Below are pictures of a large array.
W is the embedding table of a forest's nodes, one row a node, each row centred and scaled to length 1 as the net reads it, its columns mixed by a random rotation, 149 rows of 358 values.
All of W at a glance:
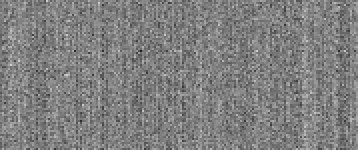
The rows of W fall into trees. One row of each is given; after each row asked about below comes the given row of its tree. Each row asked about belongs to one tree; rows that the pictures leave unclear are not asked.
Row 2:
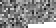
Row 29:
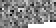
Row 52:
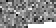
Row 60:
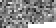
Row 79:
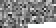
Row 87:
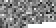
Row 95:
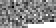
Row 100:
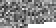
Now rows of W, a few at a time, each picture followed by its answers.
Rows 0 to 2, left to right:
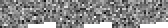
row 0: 79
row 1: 60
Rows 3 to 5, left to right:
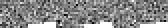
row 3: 2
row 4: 79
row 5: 95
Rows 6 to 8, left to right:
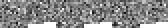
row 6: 29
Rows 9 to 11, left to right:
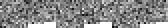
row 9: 60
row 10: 100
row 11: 60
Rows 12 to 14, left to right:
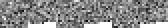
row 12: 60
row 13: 95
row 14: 60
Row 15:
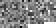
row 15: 100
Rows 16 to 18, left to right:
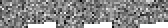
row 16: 52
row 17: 60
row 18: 87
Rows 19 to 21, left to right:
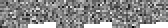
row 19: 79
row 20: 29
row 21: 100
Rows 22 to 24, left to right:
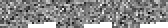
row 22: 60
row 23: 2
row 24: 60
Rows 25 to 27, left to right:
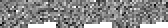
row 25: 2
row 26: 2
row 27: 29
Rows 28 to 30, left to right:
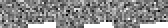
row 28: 95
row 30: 95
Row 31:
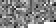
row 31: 29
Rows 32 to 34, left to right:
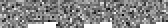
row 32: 95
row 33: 2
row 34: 29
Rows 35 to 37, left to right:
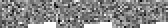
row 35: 29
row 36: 95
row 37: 100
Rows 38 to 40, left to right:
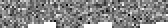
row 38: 29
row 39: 87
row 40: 52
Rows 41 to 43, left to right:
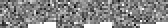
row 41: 2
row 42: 29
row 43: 52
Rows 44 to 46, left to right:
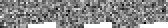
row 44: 79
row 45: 29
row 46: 87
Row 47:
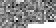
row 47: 95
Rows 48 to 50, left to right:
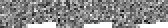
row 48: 87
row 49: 95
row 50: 79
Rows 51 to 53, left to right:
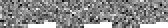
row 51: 79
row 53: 2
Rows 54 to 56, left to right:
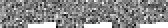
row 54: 95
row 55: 79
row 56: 87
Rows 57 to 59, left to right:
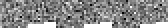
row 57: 95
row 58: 60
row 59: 2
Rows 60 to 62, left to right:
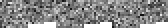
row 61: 52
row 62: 87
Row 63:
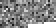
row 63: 2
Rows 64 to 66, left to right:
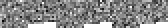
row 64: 95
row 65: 29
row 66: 2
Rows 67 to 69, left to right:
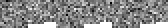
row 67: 52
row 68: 29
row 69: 60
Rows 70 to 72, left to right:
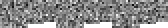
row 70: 95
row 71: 95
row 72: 79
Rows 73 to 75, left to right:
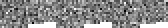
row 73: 100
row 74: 29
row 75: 29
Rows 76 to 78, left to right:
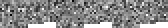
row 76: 29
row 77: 52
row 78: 95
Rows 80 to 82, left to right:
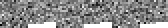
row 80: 2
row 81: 87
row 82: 60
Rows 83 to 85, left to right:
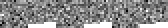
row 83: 2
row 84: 2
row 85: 87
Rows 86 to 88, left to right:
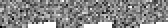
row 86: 60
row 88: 2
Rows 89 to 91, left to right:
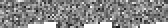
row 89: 95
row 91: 79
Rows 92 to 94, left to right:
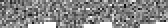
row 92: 100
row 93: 79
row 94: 95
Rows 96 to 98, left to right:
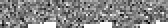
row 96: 2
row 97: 52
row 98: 79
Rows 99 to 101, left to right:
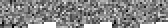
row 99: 2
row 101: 2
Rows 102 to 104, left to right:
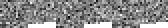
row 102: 2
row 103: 60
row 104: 2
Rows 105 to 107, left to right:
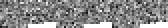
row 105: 79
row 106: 29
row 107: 60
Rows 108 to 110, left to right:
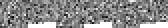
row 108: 60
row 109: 79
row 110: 95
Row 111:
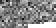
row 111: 52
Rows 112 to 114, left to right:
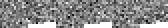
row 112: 60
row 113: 60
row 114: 79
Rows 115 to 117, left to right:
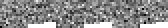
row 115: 87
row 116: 60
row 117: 100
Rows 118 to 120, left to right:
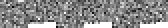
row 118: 95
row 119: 60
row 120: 60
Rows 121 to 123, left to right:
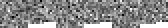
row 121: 60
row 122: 95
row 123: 29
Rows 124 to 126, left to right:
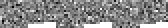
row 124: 95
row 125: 79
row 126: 29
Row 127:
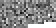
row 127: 87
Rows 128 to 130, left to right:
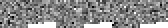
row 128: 60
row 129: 29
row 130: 2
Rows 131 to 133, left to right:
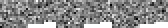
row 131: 87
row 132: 29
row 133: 87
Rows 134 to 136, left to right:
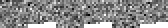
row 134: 52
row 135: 100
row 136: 2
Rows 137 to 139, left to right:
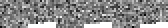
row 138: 95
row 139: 100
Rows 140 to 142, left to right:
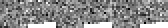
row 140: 79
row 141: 60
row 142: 100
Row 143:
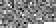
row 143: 95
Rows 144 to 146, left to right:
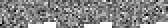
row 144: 2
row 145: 52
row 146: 79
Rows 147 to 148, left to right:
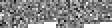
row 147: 2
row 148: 95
